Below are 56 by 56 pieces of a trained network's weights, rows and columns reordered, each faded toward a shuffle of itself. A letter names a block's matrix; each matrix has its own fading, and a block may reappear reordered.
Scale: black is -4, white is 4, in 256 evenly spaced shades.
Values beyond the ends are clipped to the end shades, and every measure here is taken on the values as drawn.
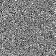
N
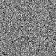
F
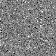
N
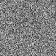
F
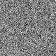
F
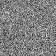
F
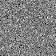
N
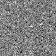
N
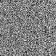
F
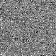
N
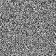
F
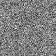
F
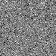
N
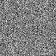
F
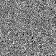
N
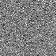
N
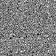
N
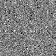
N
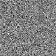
F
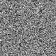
F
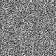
F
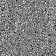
N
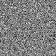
F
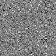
N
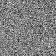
F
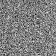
F
